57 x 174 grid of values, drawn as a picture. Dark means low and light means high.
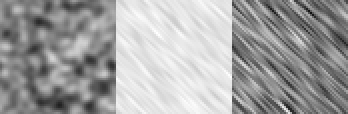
The table splits into one row of 3 panels. Panel 1,1: middling, blotchy, strong in contrast. Panel 1,2: very high, slanting down to the right, faint in contrast. Panel 1,3: middling, slanting down to the right, strong in contrast.
